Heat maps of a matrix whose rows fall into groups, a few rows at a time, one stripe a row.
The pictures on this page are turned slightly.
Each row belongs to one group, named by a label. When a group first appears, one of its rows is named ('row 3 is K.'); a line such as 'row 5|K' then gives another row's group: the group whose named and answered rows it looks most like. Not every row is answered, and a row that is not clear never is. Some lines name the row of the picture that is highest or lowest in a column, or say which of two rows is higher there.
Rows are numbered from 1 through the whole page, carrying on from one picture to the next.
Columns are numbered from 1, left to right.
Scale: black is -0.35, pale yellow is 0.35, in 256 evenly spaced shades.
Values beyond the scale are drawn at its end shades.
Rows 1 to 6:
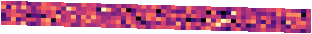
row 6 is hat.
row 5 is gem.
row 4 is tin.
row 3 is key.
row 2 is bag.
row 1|hat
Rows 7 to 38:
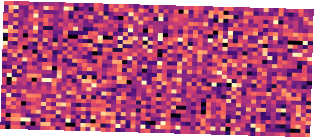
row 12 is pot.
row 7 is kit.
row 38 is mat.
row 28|key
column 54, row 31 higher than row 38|No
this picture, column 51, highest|36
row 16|pot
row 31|tin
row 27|mat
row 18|key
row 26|bag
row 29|bag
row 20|pot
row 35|mat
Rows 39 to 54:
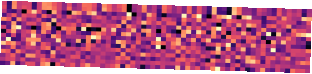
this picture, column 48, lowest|41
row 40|bag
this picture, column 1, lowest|46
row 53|hat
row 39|bag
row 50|gem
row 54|gem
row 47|mat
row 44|gem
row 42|pot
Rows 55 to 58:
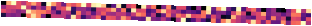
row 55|tin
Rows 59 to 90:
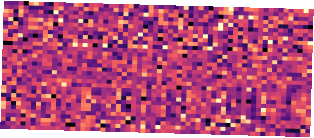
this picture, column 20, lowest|67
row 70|key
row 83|mat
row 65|tin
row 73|hat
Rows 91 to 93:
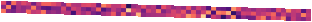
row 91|bag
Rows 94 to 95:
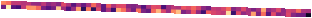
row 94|kit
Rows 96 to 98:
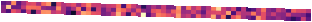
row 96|gem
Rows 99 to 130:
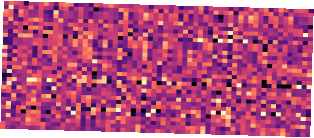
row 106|bag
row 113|mat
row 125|kit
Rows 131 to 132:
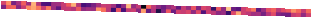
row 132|tin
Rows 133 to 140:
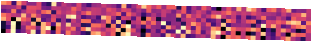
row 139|gem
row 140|pot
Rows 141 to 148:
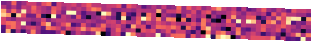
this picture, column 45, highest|148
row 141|gem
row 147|tin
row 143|bag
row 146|hat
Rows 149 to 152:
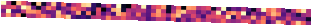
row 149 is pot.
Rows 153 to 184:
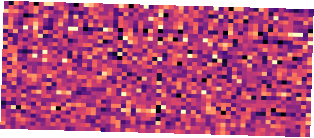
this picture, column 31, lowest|166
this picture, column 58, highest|159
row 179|key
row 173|gem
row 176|hat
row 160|pot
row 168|mat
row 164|pot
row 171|tin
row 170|bag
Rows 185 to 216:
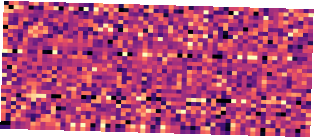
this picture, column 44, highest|204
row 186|mat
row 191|pot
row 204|gem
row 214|bag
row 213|mat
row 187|kit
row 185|pot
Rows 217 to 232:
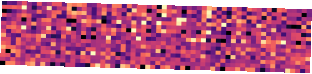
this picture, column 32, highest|221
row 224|mat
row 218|hat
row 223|hat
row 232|pot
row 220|key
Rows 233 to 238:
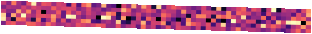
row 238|tin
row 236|bag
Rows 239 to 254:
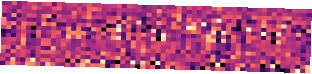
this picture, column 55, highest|253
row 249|hat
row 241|key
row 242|gem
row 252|kit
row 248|hat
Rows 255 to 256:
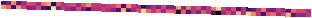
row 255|gem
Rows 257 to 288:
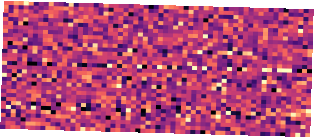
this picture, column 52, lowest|283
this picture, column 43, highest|277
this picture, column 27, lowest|268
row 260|tin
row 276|gem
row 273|tin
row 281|pot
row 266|hat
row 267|mat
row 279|tin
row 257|hat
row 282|mat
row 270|hat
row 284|gem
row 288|tin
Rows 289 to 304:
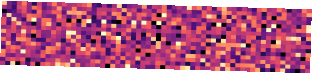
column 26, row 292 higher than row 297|No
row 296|bag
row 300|tin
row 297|kit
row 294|mat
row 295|pot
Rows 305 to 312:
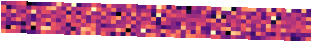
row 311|bag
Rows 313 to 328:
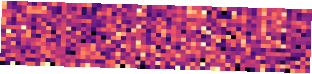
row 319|hat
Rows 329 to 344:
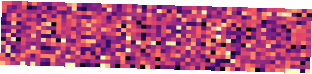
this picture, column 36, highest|334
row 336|gem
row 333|tin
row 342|bag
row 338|key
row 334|gem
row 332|pot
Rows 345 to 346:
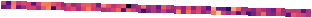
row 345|bag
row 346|gem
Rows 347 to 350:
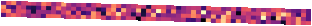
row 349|kit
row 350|tin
